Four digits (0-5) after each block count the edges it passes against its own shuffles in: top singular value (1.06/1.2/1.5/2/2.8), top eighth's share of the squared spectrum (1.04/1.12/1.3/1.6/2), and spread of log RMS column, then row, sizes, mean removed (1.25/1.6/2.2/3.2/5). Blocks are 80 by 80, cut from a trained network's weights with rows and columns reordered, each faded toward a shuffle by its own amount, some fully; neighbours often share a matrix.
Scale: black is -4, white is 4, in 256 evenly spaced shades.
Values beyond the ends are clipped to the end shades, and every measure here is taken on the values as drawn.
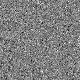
1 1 0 0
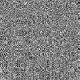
4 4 2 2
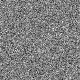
1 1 0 0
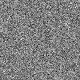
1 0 0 0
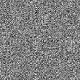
3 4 2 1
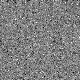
2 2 0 1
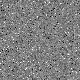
0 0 0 0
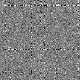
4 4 3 2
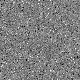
0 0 0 0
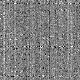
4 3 1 3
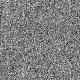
2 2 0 0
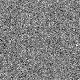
2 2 0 0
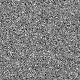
0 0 0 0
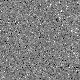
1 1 0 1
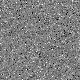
0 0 0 0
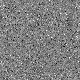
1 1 0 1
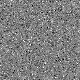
0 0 0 0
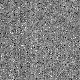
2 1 0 1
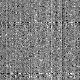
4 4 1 3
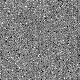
1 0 0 0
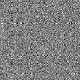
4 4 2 2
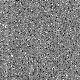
1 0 0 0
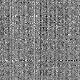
4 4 2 3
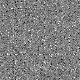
2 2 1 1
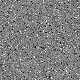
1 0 0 0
